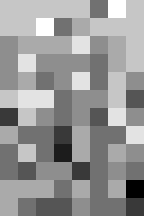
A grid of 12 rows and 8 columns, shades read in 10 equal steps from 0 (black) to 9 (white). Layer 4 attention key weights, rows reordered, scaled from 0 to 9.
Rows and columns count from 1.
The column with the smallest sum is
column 4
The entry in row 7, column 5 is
5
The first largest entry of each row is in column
7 3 5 2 5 2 7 8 2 3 1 1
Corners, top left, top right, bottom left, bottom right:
7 7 6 2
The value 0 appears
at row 11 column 8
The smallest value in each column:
2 3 3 1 2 3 4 0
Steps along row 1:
same same same same down up down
